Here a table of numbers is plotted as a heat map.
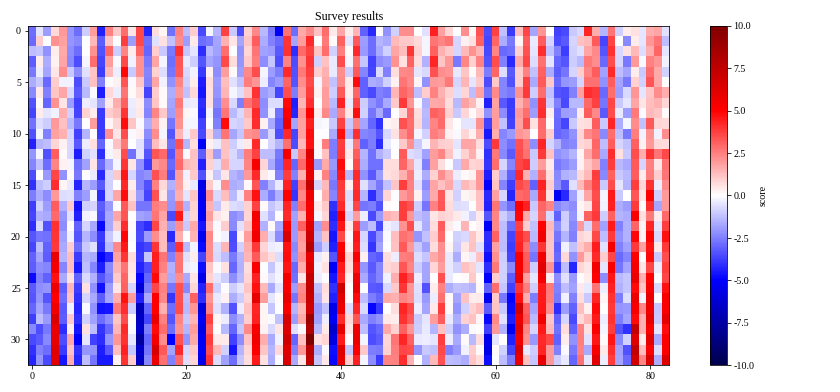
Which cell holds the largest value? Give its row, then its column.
30, 36
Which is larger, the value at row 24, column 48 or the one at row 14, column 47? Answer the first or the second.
the first
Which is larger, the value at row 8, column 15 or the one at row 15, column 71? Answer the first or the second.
the second
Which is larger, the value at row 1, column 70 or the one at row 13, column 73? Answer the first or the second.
the second
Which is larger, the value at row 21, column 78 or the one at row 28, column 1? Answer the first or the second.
the first
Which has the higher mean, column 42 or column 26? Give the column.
42
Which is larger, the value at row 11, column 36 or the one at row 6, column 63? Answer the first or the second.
the first
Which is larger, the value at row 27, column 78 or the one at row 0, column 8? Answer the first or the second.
the first
